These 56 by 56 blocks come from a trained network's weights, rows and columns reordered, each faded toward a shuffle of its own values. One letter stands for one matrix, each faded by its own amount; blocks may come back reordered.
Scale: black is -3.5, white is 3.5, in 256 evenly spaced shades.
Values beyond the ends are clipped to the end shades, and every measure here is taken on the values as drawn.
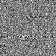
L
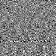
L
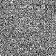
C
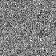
C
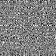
L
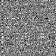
L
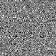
L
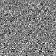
L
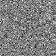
C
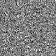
C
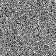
C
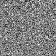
C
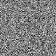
C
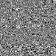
L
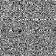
L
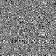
L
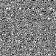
L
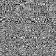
L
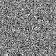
C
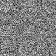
C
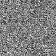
C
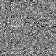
L
